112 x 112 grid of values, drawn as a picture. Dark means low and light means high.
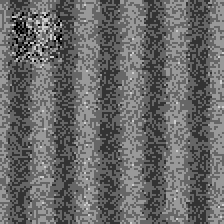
The top left is the roughest part. There is no overall slope. Upright stripes repeat 5 times across the table. An odd patch, rougher than its surroundings, sits in the top left.
